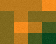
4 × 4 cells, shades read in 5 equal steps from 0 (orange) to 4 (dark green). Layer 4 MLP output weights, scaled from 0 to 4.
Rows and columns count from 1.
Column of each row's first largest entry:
1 1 4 4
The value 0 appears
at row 1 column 4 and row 3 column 2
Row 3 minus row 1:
1 -1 0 3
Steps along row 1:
same same down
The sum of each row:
3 7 6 10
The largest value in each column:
2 1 3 4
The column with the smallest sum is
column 2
